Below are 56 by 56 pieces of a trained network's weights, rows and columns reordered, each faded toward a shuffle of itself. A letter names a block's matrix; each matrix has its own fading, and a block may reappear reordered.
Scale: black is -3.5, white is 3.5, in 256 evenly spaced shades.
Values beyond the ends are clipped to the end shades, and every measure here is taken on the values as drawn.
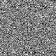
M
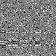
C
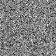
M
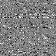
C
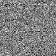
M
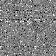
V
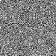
M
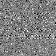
C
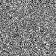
M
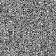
M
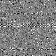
C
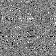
V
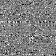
C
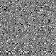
C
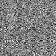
M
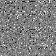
V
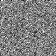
M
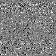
C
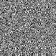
M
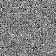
M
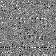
V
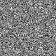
M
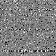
V
